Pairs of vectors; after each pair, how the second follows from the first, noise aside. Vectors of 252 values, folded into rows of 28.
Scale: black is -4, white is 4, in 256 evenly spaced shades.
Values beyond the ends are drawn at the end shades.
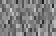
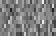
negated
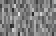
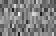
sign-scrambled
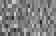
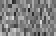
negated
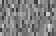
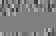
partly zeroed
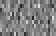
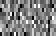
scaled up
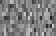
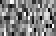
scaled up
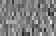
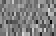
negated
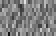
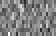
negated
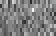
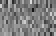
negated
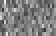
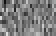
sign-scrambled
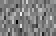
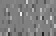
partly zeroed
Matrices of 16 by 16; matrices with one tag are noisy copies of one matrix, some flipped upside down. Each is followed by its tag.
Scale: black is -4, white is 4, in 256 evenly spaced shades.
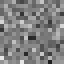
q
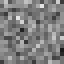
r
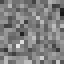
r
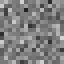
q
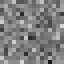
q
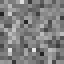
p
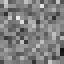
r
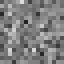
p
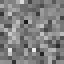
p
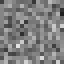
r
